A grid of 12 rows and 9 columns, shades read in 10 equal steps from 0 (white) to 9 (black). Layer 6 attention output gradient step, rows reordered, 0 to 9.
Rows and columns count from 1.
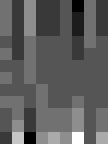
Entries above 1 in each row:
9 9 9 9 9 9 9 9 9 9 9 8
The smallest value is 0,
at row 12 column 7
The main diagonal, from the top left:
5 7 4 6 6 6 6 6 6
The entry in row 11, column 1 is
6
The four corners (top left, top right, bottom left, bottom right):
5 7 7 3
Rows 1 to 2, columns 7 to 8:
9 5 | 8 5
